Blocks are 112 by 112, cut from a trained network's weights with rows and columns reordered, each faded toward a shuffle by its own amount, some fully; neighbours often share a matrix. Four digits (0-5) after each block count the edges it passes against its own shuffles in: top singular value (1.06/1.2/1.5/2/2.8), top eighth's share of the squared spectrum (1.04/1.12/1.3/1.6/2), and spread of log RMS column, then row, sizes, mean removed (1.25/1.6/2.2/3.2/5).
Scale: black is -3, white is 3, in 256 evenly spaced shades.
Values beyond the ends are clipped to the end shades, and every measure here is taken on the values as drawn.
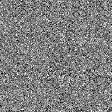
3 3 2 2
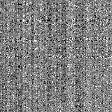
4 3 0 3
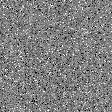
0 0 0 0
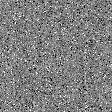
0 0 0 0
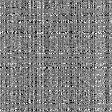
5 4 0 4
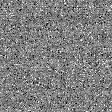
1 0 0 0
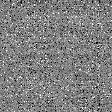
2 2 2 0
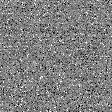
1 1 0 0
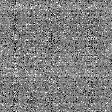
3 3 3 0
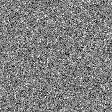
1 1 0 0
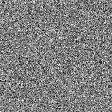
2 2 0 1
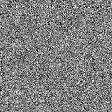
3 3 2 2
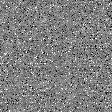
1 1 1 0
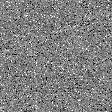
1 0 0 0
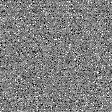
2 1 1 0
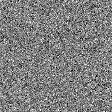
2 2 0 0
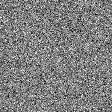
2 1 0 0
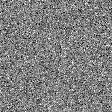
0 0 0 0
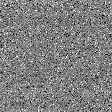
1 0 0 0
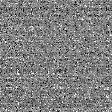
3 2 2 0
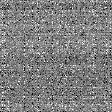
3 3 3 0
